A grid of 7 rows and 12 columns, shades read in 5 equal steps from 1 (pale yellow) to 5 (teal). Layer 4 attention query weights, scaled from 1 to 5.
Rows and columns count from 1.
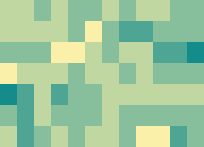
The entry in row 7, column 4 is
2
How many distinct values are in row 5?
4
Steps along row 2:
same same same up down up up same down same same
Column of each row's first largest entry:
3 8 12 5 1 2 2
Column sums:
18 21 17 16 19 16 16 20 16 18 22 22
